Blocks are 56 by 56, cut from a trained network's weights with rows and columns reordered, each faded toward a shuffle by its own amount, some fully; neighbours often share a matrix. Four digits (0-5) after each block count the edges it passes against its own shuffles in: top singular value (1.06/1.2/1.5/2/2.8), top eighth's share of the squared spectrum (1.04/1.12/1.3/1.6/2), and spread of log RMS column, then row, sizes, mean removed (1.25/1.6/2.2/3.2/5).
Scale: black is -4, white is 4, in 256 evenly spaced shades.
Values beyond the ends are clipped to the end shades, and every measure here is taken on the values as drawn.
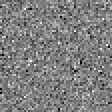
1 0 0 0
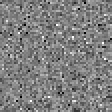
2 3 1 1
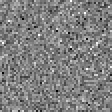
0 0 0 0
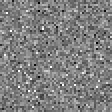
0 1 0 0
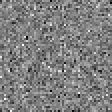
2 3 1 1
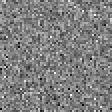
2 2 0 0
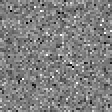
0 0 0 0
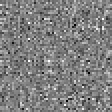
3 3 1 2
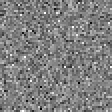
1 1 0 0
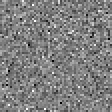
0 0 0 0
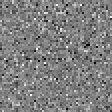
2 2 0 1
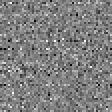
3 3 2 2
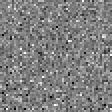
2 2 0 1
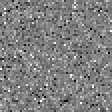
0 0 0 0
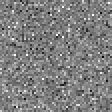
1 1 0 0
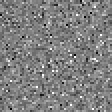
0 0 0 0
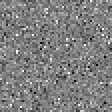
0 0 0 0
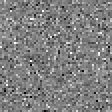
2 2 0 1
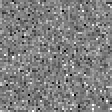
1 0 0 0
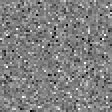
1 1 0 0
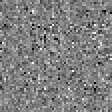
2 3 1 1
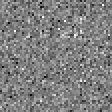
2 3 1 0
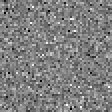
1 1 0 0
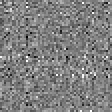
3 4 2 2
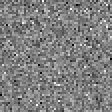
0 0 0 1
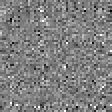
3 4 2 2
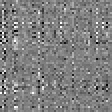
4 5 3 3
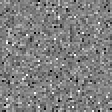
0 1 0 0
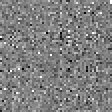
3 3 2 2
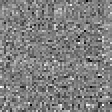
3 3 1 2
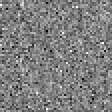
2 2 1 0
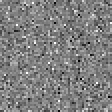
1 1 0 0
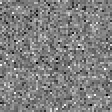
0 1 0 0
